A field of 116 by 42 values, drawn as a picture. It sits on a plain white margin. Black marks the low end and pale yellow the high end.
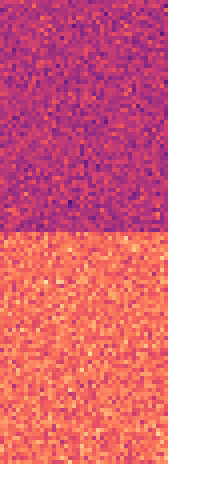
It is made of 2 by 1 panels. Panel 1,1: middling, fine-grained. Panel 2,1: high, fine-grained.
